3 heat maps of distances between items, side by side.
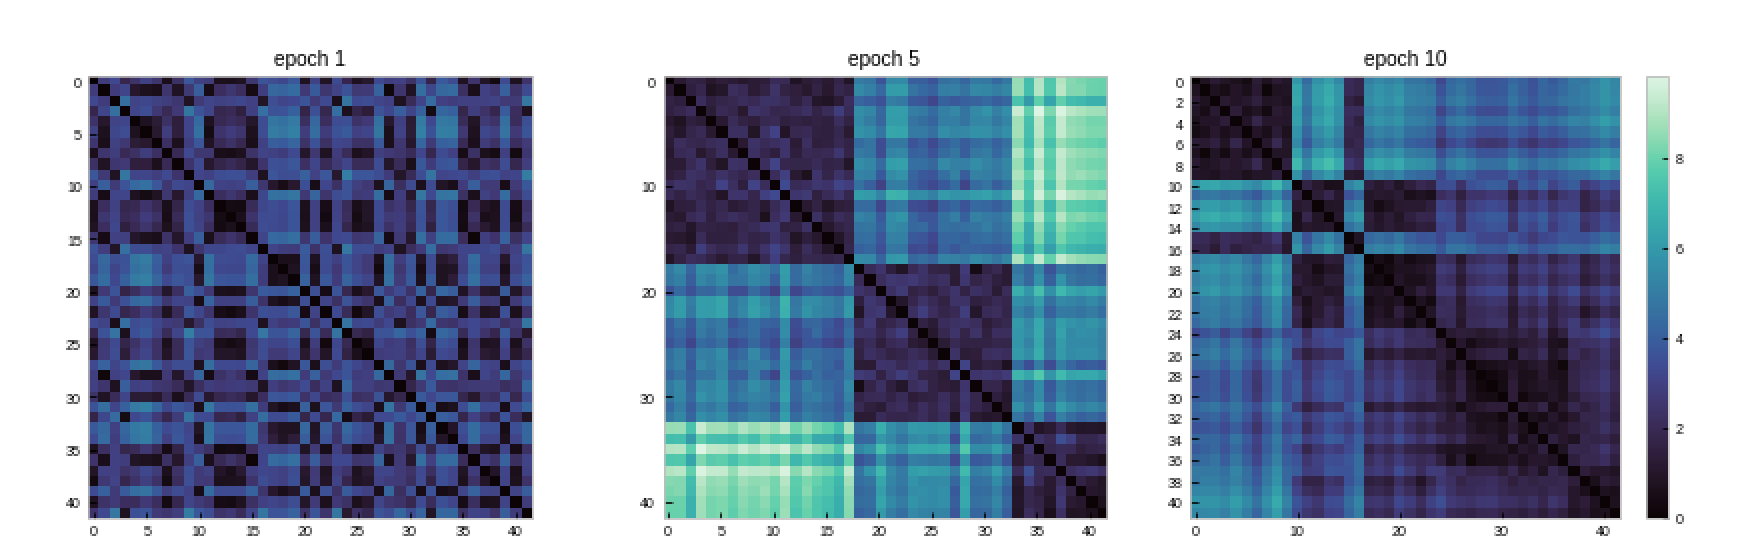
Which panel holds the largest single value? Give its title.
epoch 5
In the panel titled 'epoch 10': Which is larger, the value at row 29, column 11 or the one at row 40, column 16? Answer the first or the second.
the second
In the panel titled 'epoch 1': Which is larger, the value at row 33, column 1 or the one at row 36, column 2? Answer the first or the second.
the first
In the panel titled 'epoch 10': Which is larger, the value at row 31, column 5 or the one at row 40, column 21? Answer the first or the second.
the first
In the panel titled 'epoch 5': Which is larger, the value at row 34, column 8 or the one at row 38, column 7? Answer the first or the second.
the second
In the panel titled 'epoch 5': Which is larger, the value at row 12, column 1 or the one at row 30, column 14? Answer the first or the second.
the second
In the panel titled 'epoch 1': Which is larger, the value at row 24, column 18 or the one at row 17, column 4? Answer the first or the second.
the second
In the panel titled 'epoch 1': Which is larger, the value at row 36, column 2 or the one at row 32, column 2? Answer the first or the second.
the second
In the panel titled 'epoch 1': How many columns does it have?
42
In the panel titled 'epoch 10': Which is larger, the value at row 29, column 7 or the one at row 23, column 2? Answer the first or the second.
the second
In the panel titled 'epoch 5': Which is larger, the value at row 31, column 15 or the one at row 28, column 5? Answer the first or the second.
the second
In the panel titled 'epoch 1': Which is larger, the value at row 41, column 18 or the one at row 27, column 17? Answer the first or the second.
the first
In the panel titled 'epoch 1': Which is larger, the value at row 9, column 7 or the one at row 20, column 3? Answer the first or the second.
the first
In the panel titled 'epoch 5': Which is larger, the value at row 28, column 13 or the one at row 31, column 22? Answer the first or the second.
the first
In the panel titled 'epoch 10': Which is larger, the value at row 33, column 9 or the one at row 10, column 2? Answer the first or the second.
the second
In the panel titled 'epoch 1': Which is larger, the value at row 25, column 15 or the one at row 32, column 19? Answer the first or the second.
the second
